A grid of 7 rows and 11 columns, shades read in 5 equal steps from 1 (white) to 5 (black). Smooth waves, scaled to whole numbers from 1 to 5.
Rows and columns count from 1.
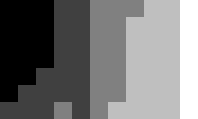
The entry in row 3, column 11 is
1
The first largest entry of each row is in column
1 1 1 1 1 1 1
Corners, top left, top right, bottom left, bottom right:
5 1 4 1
